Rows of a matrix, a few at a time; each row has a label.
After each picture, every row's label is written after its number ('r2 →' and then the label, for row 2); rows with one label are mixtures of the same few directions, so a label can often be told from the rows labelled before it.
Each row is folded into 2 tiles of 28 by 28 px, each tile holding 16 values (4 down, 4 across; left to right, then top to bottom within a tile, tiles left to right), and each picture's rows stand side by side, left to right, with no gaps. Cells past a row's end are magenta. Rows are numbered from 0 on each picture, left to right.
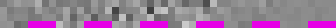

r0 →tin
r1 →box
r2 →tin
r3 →tin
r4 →tin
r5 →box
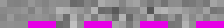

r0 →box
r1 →tin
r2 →tin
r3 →tin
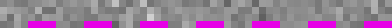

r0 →tin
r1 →tin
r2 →box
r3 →tin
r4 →box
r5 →tin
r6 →tin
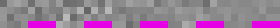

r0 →box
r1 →box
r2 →tin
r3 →tin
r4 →tin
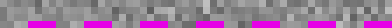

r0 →tin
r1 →tin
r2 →tin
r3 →tin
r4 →tin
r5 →box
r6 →box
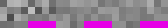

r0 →box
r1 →tin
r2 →tin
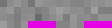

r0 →box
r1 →tin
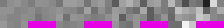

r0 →box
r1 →box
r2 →box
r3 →tin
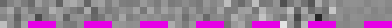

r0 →box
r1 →box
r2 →box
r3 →box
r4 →box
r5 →box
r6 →box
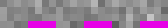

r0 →tin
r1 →tin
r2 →box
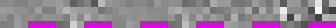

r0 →tin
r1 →tin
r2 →tin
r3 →tin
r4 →box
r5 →tin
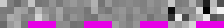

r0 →box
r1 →tin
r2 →box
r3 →tin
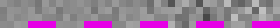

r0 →tin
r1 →tin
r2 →tin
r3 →box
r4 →box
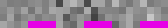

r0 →box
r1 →box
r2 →box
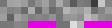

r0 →box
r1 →tin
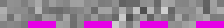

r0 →tin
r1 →tin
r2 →box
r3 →tin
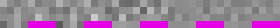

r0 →box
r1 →box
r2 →box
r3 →tin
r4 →box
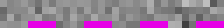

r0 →tin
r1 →box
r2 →tin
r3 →tin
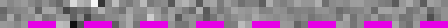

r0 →tin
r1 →tin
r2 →box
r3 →box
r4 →tin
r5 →tin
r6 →tin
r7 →box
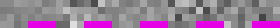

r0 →tin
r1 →tin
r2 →box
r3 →box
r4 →box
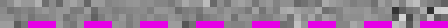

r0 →tin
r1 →box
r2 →tin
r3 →tin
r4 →box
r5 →tin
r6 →tin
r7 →tin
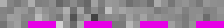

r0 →box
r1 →box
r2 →tin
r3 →box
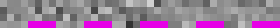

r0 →tin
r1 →tin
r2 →tin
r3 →tin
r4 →tin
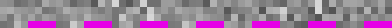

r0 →tin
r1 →tin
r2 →box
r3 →tin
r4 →tin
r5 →tin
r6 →box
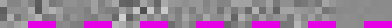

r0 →tin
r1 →tin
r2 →box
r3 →box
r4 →box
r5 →tin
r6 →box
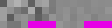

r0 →box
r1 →box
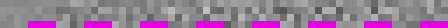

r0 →tin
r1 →tin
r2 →box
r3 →tin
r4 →box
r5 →tin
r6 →tin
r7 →tin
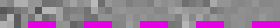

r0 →tin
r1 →tin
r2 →tin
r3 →tin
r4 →box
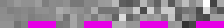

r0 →tin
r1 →tin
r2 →box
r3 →tin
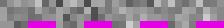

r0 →tin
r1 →box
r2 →tin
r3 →box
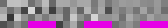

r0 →box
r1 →box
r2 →box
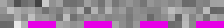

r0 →tin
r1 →box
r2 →box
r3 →tin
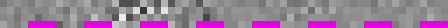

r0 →box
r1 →box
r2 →box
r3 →box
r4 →tin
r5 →box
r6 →tin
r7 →box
